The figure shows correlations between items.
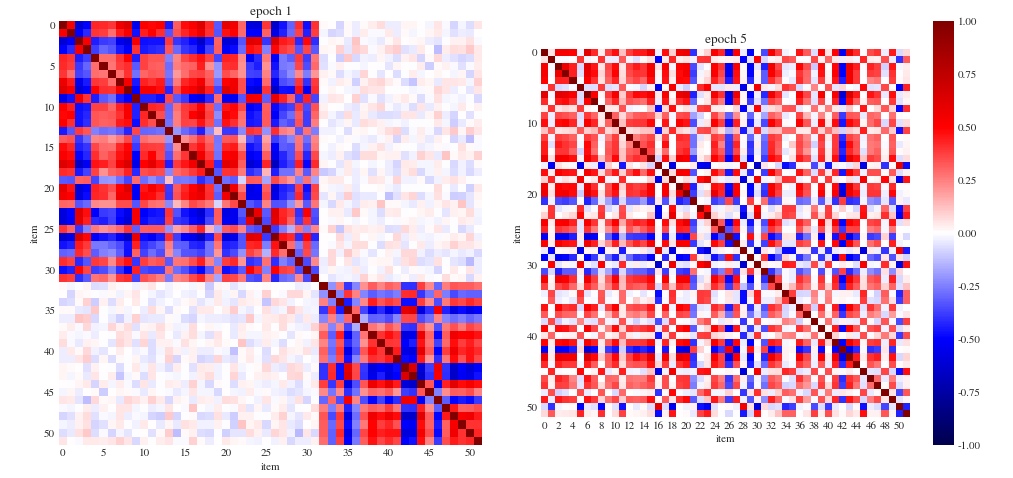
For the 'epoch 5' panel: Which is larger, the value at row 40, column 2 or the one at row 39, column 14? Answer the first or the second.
the second
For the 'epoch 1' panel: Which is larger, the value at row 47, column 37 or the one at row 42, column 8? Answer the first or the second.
the first
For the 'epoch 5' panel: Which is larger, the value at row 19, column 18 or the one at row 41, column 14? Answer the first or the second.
the second
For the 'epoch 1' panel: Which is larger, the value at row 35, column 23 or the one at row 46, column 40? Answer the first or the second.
the first
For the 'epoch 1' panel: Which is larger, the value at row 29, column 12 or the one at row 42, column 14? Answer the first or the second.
the first
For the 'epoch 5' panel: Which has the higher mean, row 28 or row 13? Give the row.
13
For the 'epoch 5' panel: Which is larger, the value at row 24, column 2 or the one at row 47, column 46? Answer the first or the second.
the first
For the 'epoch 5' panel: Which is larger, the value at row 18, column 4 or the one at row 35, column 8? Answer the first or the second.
the second
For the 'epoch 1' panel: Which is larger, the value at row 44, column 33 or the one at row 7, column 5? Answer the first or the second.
the second
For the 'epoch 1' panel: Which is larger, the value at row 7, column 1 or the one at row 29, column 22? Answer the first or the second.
the first
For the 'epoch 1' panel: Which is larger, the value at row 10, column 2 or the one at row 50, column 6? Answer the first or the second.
the second
